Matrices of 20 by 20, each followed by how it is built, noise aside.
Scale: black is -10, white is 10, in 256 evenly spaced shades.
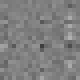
low rank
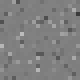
sparse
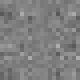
low rank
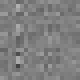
low rank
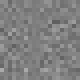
low rank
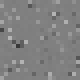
sparse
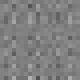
low rank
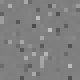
sparse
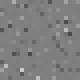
sparse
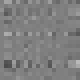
low rank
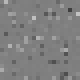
sparse
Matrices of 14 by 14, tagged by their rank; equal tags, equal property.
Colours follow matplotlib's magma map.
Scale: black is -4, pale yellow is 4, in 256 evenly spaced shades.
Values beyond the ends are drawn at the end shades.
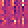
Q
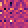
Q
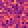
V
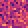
V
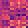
Q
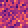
V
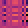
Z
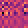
Q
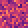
V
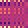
Z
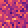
V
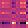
Z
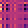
Z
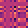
Z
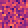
V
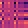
Z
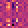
Q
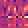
Q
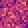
V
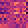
Q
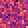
V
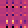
Z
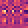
Q
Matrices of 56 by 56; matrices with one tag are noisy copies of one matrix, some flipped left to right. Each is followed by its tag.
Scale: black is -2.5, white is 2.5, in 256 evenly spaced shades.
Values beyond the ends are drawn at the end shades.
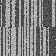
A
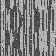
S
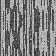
S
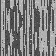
S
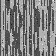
S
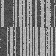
A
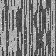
S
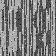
S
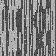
S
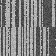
A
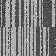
A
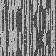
S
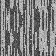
S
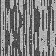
S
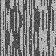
S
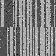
A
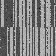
A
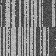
A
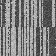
A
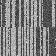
A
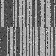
A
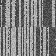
A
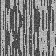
S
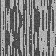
S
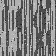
S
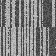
A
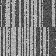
A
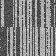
A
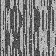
S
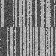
A
